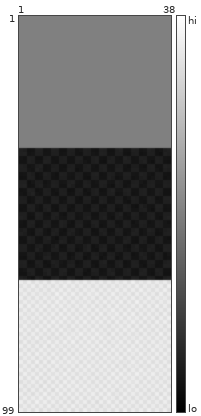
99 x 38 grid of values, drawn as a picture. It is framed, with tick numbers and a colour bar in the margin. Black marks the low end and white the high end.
It is made of 3 by 1 panels. Panel 1,1: middling, flat. Panel 2,1: very low, checkered, faint in contrast. Panel 3,1: very high, checkered, faint in contrast.
